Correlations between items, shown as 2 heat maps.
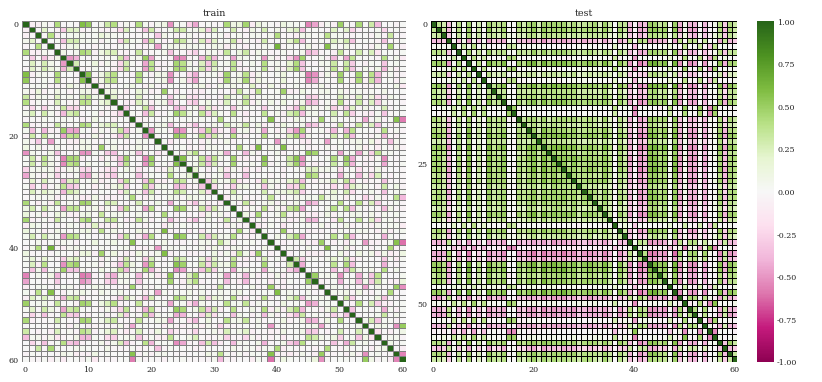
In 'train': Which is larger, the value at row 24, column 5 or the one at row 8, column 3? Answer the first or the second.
the second
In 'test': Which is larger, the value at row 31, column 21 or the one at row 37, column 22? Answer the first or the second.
the second
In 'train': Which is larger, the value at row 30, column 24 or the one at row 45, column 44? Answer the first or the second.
the first
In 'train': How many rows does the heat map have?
61
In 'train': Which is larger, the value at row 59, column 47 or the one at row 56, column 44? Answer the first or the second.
the first
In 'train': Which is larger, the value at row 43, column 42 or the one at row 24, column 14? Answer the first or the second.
the first
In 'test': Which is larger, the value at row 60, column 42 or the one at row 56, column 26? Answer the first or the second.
the second
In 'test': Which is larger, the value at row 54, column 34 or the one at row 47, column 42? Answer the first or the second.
the second
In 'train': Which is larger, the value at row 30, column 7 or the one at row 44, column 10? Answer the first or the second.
the first
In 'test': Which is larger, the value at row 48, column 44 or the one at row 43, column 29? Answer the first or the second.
the first
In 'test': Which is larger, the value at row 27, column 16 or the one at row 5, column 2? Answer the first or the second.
the second
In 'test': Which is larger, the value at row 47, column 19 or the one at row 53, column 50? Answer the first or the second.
the second
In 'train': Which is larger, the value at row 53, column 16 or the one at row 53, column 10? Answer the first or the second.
the second
